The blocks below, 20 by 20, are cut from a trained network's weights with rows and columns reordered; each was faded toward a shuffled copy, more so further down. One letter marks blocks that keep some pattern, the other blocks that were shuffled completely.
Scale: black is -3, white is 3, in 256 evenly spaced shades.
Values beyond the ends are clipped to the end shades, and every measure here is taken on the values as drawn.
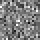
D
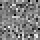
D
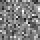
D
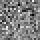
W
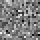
W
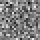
W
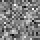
W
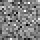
W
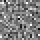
W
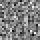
W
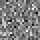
D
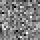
W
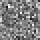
W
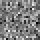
D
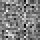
D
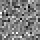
W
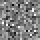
W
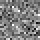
W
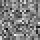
D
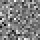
W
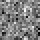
D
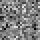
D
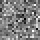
W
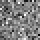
W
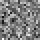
D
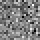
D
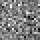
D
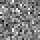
W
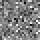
W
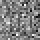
D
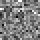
D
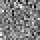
D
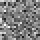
D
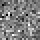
W
